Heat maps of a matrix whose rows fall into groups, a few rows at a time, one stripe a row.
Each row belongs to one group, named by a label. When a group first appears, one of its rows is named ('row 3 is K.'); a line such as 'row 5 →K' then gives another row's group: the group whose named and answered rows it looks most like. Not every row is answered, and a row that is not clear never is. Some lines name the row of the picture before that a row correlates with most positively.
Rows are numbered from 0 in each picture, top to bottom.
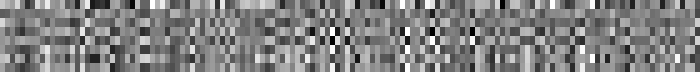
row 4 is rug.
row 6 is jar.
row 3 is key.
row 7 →key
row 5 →key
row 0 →jar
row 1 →key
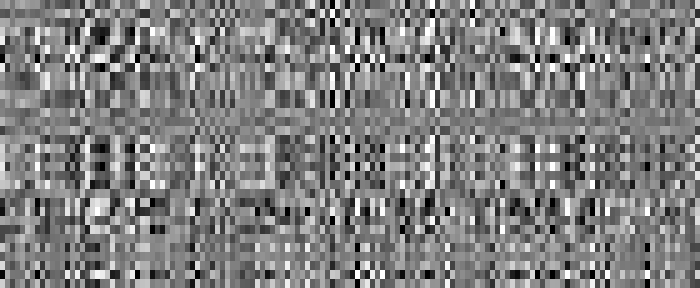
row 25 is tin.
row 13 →rug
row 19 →rug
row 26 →rug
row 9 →key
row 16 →jar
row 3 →jar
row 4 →jar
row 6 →tin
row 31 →jar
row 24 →rug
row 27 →jar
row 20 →jar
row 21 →key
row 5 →key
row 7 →jar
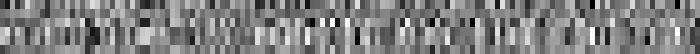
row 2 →key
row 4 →jar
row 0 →tin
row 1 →rug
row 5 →key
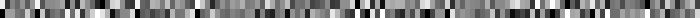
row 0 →jar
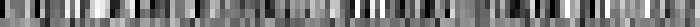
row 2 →rug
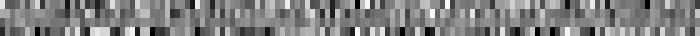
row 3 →tin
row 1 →rug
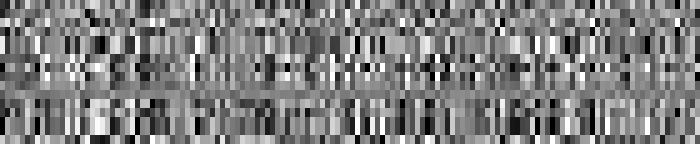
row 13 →tin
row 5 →jar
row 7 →tin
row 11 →tin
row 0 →tin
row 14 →tin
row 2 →jar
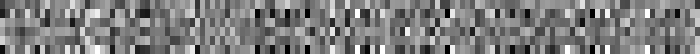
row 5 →tin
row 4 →rug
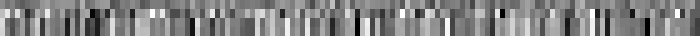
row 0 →key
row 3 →jar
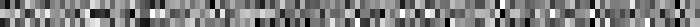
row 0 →tin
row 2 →tin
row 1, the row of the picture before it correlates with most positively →1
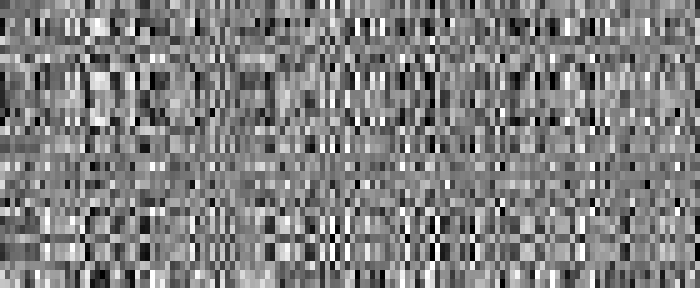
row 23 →jar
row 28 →key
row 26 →rug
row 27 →key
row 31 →jar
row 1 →key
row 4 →rug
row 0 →key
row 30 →jar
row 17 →rug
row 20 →jar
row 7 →rug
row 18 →jar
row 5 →key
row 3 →tin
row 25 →key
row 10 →key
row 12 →tin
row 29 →rug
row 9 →tin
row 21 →key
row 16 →key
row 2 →tin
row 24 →key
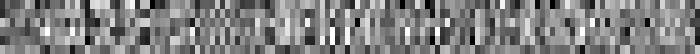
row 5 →rug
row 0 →tin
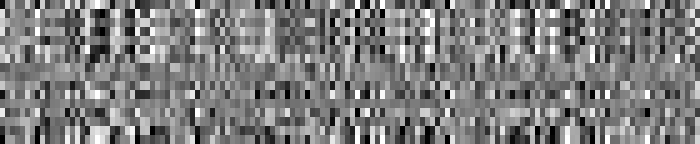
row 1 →jar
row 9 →rug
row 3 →jar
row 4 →rug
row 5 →jar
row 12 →jar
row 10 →tin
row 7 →key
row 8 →key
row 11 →rug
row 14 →tin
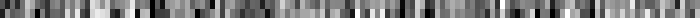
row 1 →tin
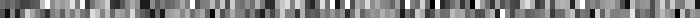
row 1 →tin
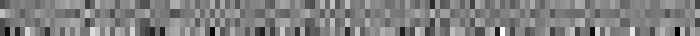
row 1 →rug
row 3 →tin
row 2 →key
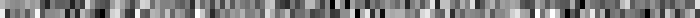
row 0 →rug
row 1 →jar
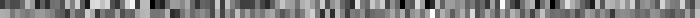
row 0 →tin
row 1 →rug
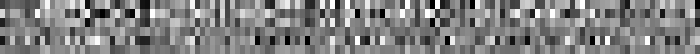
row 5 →key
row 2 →key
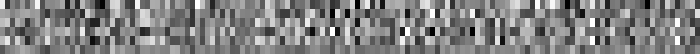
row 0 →jar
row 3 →key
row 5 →rug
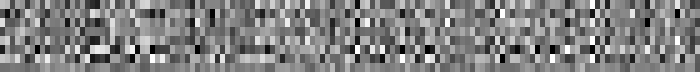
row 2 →jar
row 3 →rug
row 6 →jar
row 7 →key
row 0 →jar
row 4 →jar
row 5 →tin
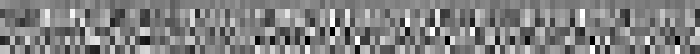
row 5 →jar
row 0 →rug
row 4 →tin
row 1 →key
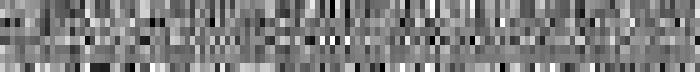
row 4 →key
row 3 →rug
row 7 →jar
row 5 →rug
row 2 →tin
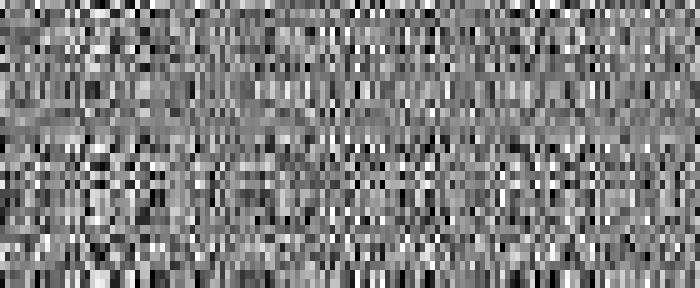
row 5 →tin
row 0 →jar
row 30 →tin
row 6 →rug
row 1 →tin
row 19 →tin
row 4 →key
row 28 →jar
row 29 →rug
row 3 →key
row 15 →key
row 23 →key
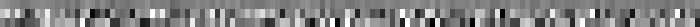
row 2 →key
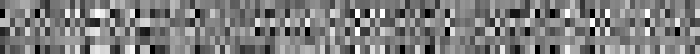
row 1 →tin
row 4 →key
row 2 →jar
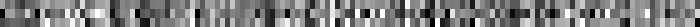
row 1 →tin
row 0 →key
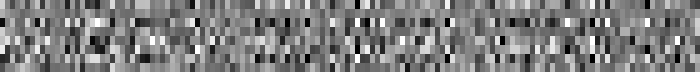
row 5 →jar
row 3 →rug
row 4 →jar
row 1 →rug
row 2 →tin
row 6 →tin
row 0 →jar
